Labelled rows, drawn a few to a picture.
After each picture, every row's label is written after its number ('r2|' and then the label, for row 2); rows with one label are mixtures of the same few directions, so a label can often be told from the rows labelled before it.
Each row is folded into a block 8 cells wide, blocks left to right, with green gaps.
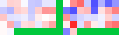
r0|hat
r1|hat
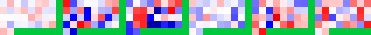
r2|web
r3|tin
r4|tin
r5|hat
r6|tin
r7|hat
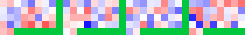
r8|tin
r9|tin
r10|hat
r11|hat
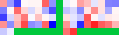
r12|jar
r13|tin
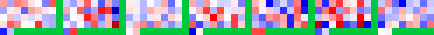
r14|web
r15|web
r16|hat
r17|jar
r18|web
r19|jar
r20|jar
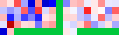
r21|hat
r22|web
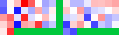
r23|tin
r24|tin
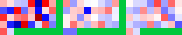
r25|hat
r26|web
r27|hat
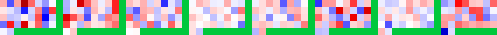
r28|tin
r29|jar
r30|hat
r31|web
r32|hat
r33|web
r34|hat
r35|web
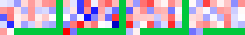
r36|hat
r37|jar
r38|jar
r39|web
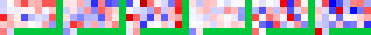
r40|jar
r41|hat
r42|jar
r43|web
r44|hat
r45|web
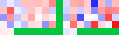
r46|hat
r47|hat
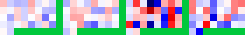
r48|hat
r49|tin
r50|tin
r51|tin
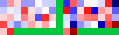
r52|tin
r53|web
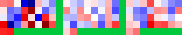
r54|tin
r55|web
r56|tin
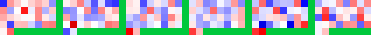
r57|web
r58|hat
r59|web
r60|web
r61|web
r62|hat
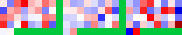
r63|jar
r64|web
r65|web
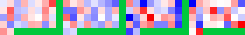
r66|hat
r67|hat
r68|jar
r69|web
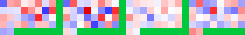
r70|web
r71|web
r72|jar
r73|web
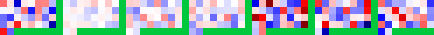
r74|jar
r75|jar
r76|hat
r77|tin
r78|jar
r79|web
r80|jar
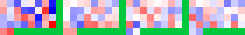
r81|web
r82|tin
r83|jar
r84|hat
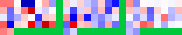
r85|tin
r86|hat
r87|tin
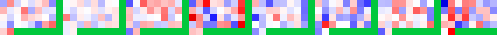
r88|web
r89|hat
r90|web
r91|jar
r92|jar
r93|hat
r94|web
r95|tin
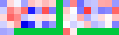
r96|tin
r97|web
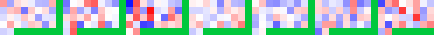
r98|web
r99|tin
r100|tin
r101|hat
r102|jar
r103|hat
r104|web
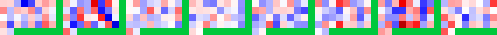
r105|tin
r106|hat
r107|web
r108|jar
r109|hat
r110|tin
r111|tin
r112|jar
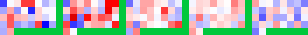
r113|tin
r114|hat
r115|web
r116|hat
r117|hat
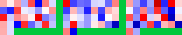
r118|hat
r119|web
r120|hat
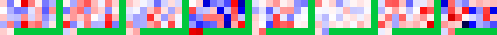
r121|tin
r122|jar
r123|tin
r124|web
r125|tin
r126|tin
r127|hat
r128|tin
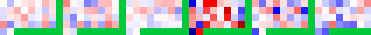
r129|jar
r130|tin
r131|tin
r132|web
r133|web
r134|tin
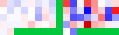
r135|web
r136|tin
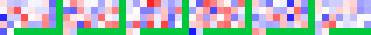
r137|jar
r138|hat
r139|tin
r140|web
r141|web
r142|hat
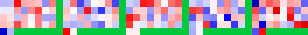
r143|web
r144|web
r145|jar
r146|hat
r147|web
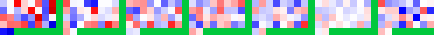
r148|web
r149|tin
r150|hat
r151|hat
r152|jar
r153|hat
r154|web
